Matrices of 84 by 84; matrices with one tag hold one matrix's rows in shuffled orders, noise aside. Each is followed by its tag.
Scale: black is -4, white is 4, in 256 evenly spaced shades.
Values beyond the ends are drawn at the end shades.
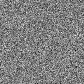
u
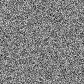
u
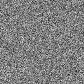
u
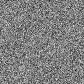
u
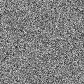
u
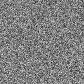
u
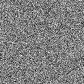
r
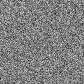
u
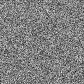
u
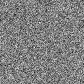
r
